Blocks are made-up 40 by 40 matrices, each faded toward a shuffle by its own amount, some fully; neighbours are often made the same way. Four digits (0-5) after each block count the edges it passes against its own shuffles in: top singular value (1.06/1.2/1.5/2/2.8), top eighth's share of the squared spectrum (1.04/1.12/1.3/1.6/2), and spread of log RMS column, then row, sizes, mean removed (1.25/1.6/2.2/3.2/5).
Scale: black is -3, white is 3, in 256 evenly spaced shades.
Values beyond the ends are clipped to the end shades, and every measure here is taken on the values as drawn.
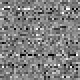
2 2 0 3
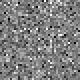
0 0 0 0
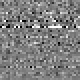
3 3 0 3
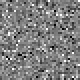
1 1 0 0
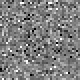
2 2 0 1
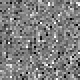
2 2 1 0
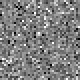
2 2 0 0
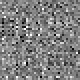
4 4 2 2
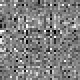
4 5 3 3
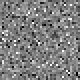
0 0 0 0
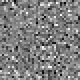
3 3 1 1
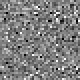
3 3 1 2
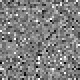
2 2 1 1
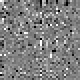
3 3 2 0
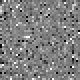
2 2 1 0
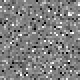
0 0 0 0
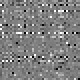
4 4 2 3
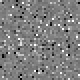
1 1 0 0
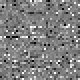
3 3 1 2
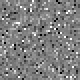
0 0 0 0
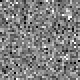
0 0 0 0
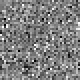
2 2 0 0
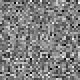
3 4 1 2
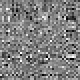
3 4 2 2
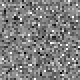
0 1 0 0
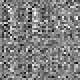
3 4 2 2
